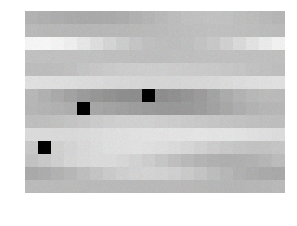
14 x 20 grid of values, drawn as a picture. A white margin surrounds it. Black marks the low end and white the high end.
Slope: none. Histogram: skewed, a long tail of low values. Lone odd cells: 3, each lower than its neighbours. Calmest part: top middle. Ninth with the lowest average: centre.
